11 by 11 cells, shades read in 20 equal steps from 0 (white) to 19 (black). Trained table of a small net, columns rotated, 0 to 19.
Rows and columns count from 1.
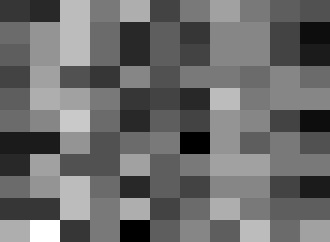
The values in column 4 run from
10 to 15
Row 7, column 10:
10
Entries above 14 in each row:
2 3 2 1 2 2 3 1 2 2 2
